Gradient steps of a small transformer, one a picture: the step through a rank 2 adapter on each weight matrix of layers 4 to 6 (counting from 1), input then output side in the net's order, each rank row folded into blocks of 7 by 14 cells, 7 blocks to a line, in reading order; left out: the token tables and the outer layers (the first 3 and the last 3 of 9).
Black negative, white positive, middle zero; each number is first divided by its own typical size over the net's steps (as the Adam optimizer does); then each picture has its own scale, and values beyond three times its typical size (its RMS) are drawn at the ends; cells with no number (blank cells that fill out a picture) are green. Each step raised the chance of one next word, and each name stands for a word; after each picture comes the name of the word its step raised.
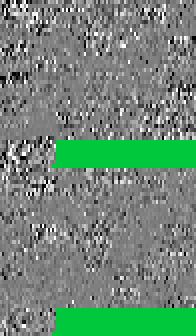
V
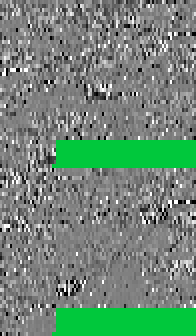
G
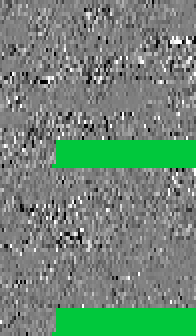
V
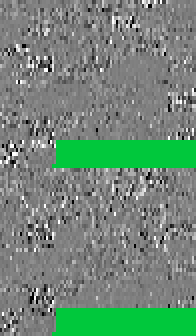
V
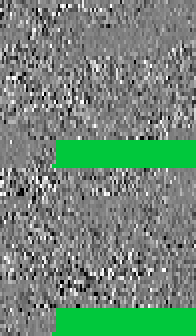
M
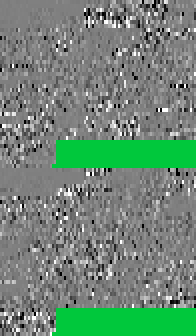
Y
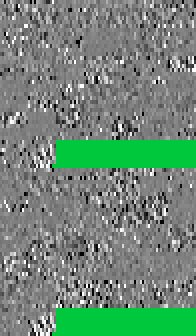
M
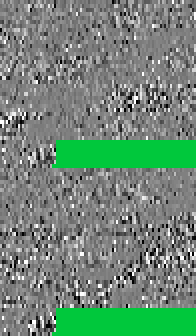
G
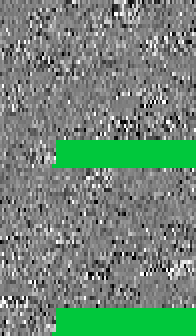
G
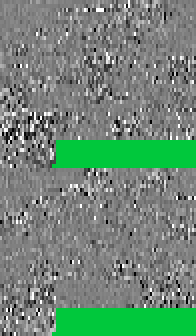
Y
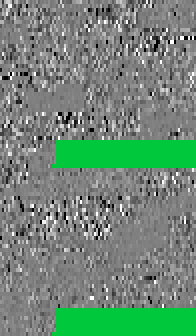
V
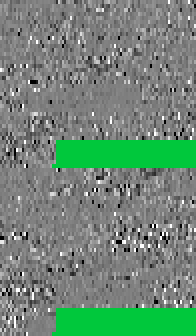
Y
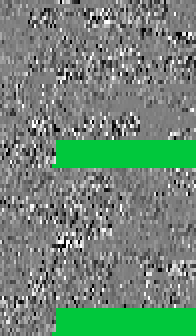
G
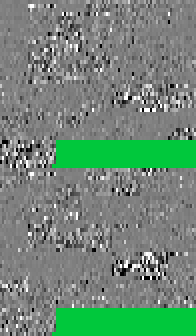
V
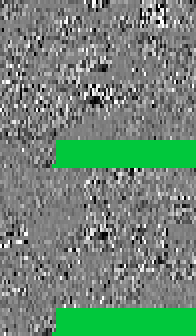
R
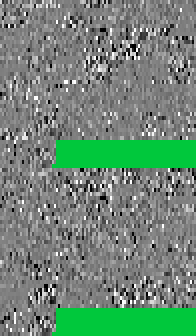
R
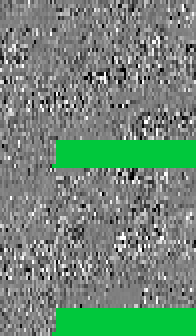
M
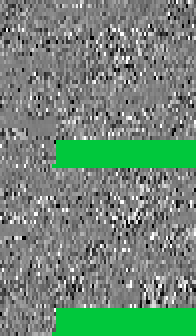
R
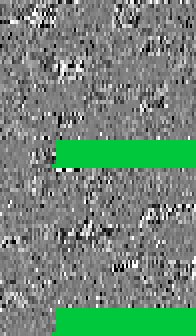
G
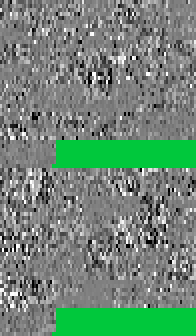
G
